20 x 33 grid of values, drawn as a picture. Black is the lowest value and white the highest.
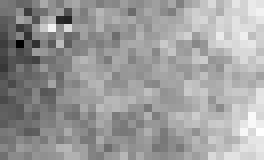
There is an overall slope up to the right. An odd patch, rougher than its surroundings, sits in the top left. Values change most from cell to cell in the top left. No regular stripes run through it.
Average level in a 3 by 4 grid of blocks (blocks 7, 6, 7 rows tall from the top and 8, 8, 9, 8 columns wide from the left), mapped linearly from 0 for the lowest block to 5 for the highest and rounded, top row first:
1235 | 0334 | 1225
